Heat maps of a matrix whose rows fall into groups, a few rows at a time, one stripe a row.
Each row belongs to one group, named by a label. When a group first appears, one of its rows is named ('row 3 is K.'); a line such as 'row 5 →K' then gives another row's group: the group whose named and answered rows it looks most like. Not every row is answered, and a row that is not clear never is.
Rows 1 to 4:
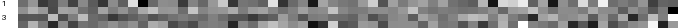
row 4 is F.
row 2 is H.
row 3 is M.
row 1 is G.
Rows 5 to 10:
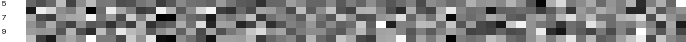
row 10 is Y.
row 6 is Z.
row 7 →Y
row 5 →M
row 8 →G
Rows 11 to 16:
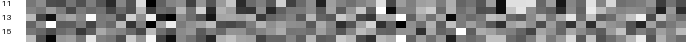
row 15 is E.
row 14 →Z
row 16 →Y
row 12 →G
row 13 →Y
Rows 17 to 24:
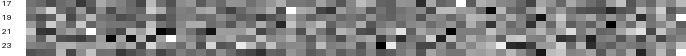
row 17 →E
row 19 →M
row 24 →M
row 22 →Z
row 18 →F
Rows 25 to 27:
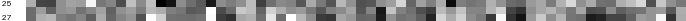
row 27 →F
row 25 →Y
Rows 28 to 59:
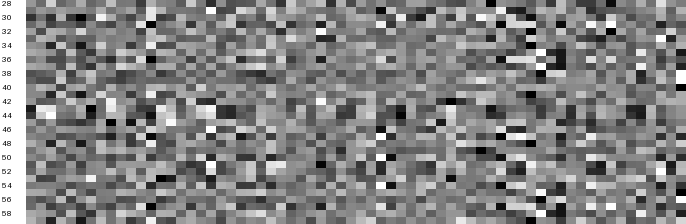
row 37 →H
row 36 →G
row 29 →F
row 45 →Z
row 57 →G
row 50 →G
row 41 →E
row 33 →F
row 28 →F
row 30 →E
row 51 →F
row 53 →Y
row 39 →M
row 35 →H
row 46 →F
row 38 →M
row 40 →H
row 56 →M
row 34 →E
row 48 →E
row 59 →E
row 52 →F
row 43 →Z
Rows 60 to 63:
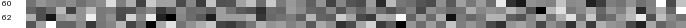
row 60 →F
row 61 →M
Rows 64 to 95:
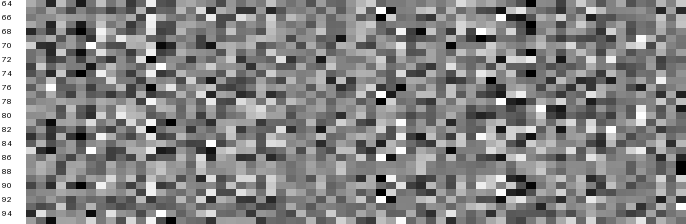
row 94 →Z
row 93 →M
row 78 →F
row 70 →Y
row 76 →Z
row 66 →F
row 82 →G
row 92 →G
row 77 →G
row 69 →H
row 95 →Y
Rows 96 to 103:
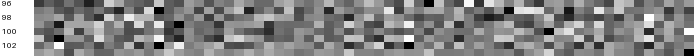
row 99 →Y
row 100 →M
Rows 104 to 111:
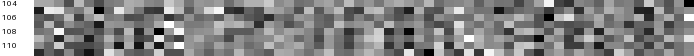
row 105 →Z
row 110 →Z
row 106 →M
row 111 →E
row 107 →Z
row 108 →Z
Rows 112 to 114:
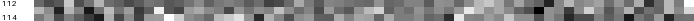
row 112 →M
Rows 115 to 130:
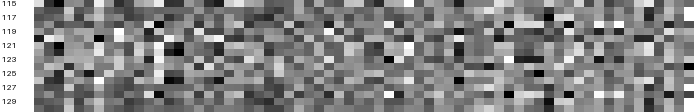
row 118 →G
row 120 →Z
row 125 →E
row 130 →M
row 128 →G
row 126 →Y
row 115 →Y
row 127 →M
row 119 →F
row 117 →M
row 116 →M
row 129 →M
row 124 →H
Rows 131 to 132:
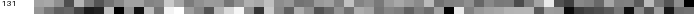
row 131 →H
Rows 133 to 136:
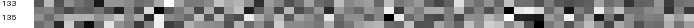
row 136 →E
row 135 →F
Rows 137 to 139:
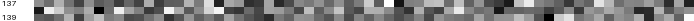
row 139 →M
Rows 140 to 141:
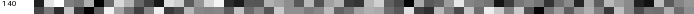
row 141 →E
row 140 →Z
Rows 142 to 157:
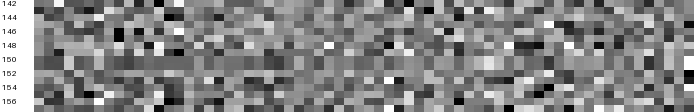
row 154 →M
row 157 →G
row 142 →Z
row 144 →Y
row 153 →G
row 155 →E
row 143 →E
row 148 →F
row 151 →M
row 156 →Y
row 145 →H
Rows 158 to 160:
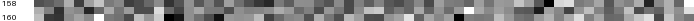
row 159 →E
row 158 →M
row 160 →Y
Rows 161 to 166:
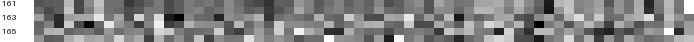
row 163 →Y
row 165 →F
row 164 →E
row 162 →M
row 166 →F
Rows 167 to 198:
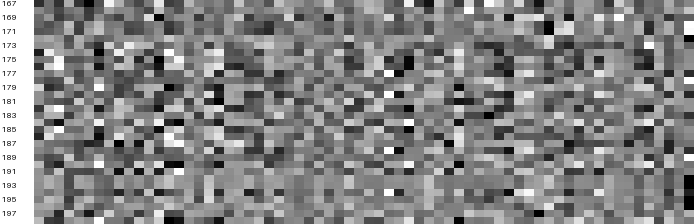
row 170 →M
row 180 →G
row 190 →Y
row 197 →E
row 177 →G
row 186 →Z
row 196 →H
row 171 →M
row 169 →G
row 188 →G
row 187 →Z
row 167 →E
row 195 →H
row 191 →Z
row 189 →M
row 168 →E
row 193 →H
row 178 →M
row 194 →G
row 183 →H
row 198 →Y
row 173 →H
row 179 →Y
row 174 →Z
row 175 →Z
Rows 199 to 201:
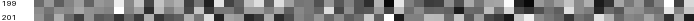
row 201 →G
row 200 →F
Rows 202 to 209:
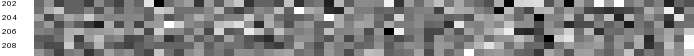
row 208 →M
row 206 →F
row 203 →F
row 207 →M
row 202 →G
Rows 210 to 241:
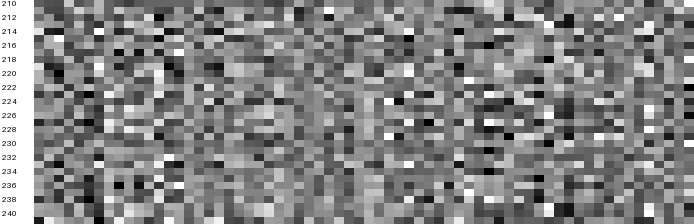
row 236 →Z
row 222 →H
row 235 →E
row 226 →H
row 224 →G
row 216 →H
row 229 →G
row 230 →M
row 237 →E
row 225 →H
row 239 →H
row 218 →M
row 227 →E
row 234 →H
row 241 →Z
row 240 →H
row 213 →H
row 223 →E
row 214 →Y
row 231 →H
